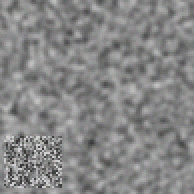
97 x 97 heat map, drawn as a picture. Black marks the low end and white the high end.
Average level on the scale: 50%. Stripes: none. Roughest part: bottom left. Odd patch: rougher, in the bottom left. Grain: blotchy.
